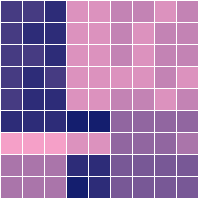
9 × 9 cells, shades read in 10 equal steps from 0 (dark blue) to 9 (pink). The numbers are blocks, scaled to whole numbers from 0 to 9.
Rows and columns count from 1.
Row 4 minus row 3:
0 -1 1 0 0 1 0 0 1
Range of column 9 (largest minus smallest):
4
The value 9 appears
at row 7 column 1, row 7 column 2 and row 7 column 3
